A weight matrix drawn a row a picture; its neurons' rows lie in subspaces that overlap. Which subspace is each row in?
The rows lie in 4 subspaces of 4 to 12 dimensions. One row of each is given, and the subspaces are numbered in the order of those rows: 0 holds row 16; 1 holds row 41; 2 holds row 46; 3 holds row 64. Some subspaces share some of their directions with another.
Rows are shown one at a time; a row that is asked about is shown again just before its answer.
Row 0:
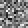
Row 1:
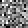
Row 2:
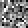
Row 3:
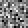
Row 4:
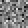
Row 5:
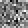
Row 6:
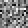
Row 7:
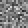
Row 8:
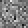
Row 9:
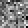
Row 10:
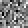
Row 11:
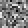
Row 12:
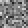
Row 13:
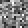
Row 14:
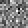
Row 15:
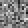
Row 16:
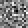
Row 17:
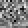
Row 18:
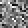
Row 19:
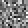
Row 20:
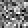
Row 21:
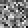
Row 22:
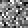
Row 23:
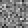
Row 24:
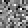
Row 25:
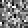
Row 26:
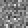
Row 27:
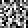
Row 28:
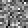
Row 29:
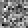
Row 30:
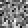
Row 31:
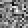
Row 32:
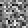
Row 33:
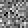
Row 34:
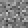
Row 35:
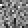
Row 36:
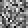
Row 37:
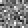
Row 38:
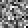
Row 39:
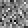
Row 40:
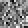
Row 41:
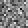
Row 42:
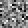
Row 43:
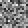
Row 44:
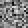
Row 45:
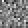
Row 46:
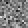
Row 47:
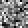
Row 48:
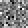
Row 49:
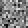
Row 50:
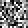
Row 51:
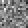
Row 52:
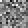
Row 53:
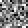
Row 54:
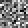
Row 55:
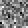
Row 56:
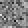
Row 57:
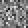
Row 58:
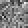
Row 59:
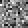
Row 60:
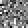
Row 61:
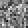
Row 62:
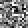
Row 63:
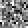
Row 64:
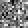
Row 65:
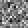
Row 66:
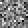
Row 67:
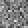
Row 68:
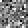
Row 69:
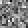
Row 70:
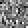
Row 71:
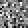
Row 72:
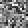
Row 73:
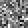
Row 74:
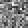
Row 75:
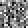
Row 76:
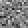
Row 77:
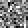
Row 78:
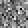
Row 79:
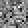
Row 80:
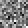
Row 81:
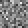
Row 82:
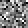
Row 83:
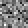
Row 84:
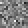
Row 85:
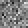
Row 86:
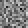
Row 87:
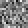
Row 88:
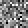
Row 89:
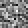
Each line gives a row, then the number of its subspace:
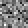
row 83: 3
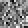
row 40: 1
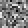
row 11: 3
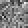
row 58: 2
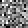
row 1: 3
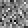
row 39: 1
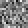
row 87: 3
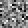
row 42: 2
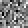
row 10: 1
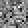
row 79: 1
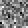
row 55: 1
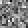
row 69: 2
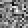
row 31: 0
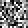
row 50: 3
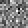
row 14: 2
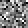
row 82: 2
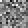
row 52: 1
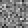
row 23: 3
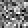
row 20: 3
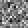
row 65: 1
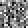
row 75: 2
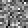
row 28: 2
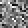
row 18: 2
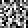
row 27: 1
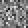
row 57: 1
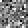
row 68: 3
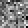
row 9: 2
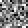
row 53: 3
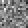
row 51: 2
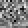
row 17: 3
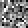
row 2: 2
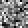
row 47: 2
